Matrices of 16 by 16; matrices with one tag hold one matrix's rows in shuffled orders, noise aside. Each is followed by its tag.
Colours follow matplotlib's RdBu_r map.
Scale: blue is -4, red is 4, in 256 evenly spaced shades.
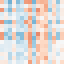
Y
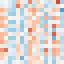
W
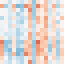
Y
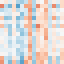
Y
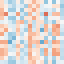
W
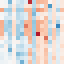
Y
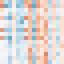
Y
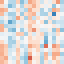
W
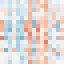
Y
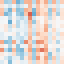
Y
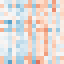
Y
